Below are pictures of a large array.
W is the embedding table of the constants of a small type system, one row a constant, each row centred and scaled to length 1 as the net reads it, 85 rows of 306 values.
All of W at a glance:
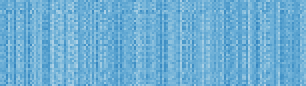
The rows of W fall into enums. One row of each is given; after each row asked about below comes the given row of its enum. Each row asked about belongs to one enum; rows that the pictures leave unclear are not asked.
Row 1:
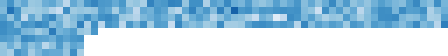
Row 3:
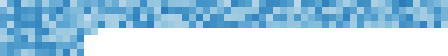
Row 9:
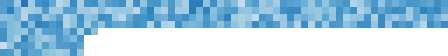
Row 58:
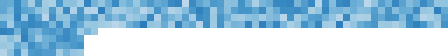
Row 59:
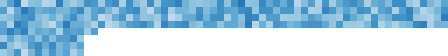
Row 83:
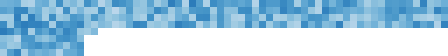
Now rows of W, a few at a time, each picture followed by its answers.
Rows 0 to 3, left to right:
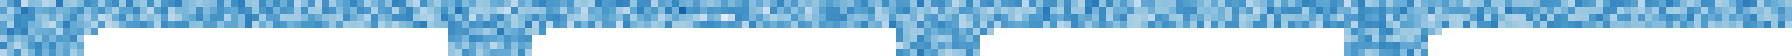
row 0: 59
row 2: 9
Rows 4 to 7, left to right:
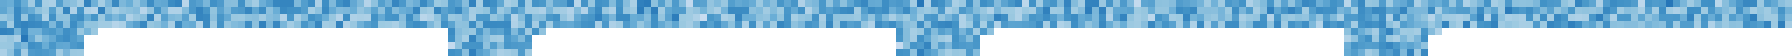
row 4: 58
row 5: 9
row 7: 3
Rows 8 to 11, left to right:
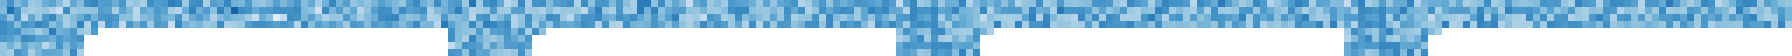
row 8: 1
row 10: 3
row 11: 3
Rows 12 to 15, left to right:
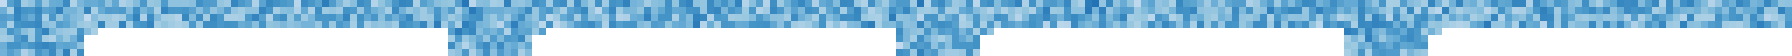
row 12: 3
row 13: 59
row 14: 9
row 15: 58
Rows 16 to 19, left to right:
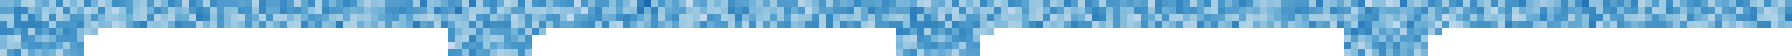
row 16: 83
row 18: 83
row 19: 59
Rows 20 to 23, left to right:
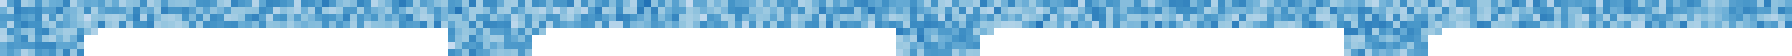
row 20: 3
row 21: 9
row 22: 58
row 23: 83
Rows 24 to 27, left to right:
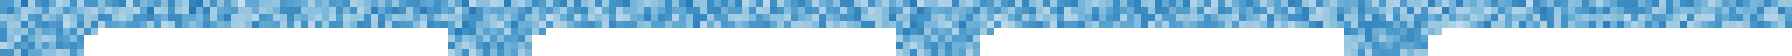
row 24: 9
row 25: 59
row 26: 59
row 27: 58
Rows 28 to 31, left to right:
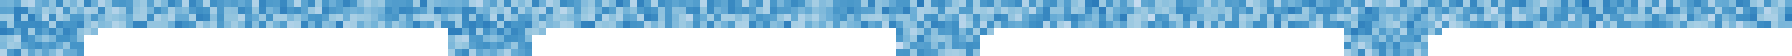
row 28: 83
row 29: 83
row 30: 9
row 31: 59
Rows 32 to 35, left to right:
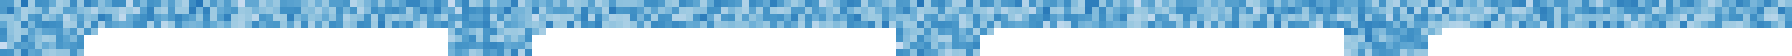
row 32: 9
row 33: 3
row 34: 9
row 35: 58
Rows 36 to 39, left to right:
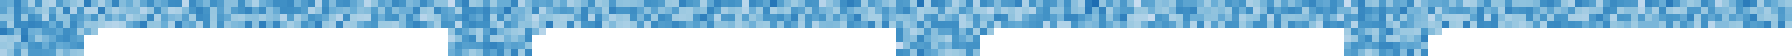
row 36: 58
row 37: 3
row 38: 9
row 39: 3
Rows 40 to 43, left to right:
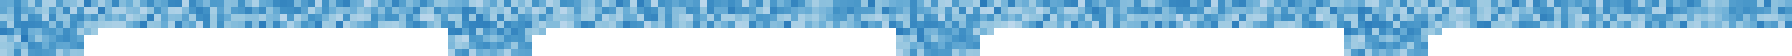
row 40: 58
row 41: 83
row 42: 58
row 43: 83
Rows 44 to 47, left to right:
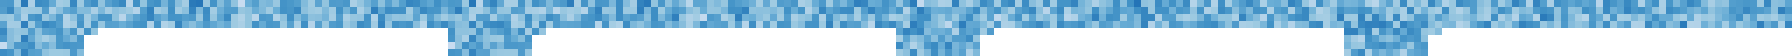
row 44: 9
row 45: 9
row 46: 59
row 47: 83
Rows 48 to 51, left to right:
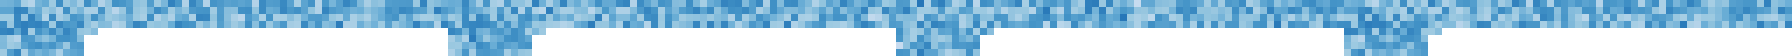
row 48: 83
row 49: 58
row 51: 83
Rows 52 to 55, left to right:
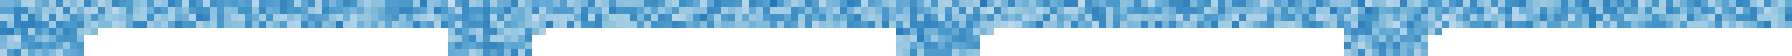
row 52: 83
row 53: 3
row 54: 58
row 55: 59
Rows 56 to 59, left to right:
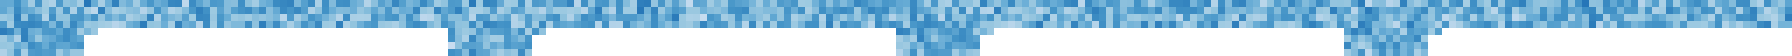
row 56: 58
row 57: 9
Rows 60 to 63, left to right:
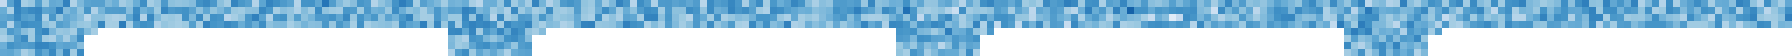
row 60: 3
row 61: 83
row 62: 1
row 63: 59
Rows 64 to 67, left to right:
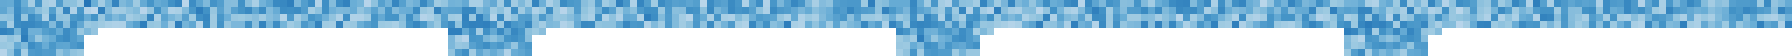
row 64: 58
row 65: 83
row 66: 58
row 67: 83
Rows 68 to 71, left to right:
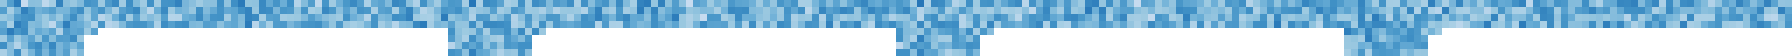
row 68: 59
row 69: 9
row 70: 9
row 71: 58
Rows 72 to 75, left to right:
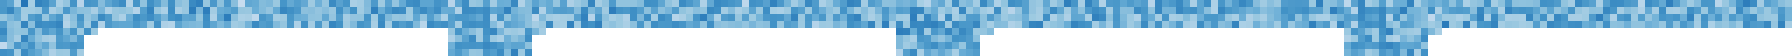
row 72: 9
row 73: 3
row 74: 83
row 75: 3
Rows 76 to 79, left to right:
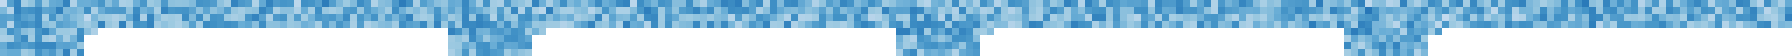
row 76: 3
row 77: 58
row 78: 83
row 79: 59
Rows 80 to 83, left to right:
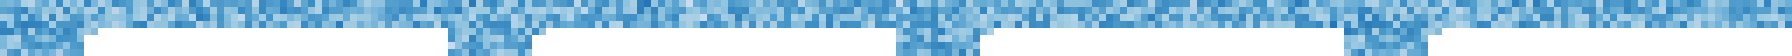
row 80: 83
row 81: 9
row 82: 3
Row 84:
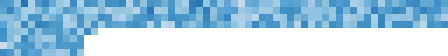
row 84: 9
